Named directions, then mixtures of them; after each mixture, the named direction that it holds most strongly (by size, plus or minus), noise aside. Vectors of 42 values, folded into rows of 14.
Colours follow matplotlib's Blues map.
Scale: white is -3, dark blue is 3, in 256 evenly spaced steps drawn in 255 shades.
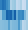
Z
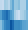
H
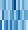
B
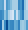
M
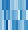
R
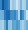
Z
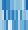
R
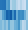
Z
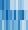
Z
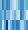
R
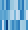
M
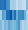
Z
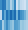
Z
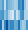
M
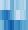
H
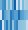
B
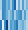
B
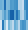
M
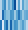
B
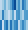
B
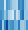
M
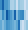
Z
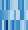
M
